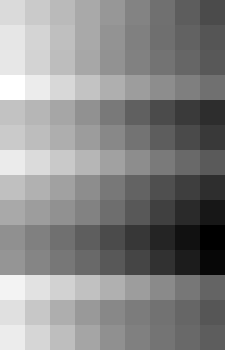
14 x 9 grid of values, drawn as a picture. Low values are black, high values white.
Ninth with the highest average: top left. Slope: up to the left. Lone odd cells: none. Grain: streaks across.
